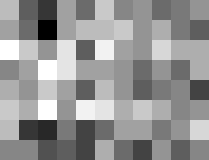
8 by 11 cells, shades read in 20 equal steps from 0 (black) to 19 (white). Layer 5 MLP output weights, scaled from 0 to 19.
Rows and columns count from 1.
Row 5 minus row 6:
-2 -2 -4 1 -11 -3 -2 -8 -4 0 -6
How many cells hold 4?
2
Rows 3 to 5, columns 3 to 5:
11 17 7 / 19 17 12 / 15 12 7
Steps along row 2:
down down up up same up down up down down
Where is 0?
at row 2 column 3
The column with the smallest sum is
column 5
